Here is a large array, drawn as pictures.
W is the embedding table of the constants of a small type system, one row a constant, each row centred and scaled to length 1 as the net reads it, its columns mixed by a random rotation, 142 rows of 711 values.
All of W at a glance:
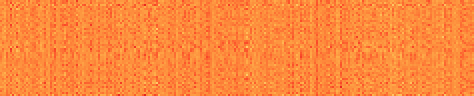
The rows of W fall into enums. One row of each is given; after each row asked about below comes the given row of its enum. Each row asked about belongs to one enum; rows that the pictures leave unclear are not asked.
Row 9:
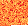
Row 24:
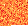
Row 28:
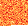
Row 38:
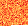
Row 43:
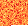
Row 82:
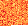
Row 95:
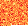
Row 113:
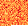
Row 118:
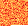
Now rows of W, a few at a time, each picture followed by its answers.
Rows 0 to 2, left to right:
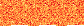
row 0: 28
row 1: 38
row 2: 38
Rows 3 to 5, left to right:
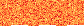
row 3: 38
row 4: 118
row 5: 82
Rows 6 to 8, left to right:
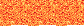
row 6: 28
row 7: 28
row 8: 28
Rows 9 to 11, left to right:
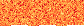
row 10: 43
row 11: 113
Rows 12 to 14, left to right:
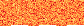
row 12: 82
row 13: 118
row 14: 118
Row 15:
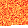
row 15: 38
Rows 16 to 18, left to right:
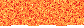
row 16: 43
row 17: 24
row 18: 9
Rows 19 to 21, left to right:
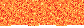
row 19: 24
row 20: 95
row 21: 24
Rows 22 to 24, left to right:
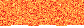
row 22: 82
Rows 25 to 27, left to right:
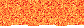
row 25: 38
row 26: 9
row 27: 38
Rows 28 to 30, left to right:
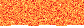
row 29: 118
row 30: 24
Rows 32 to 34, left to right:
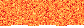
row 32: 82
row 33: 113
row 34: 43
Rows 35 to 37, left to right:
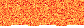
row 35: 38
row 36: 38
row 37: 118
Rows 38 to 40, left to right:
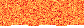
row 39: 118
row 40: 82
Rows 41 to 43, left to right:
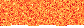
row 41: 95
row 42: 24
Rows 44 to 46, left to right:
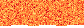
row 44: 43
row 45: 113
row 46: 82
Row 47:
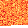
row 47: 82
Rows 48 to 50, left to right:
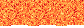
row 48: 43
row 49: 43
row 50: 113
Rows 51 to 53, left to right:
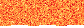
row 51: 28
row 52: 38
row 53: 43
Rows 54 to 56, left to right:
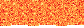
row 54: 95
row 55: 95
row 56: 38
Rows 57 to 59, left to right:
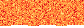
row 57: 82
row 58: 43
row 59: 113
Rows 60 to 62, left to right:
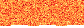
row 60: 118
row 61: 38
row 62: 28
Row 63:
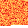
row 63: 118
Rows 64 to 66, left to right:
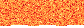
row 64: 118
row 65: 28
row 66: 43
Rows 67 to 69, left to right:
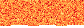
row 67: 118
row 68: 9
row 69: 113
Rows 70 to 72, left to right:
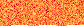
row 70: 43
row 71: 113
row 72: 38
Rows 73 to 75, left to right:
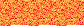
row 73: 118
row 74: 118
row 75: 118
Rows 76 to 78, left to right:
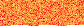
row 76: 82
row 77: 118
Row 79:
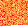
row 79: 82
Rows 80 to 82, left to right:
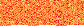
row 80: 28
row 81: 28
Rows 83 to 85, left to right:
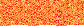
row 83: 28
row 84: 28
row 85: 82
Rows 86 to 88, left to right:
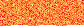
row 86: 82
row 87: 24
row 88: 28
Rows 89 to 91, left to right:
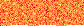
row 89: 95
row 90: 113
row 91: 24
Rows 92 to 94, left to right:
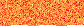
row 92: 38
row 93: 24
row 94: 9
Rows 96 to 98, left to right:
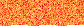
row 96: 38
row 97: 43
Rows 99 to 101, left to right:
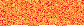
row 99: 82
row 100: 9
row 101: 28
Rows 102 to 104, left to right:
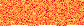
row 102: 28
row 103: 113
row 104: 118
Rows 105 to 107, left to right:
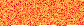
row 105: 43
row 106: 38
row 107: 118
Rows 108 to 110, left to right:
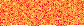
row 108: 95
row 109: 43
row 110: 82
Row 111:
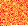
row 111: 95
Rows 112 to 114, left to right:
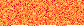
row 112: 43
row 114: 28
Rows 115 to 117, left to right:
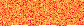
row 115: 38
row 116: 82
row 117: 118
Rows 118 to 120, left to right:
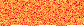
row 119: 28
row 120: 9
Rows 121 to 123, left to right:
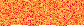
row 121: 118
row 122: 82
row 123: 43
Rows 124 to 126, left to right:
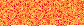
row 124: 43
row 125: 43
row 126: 82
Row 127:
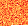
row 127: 38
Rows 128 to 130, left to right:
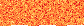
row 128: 28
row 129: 43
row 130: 9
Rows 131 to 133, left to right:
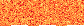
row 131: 9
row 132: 82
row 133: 28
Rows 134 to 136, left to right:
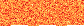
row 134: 118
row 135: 24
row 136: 28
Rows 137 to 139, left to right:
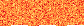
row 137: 82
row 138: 43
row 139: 38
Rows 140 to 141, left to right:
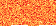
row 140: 38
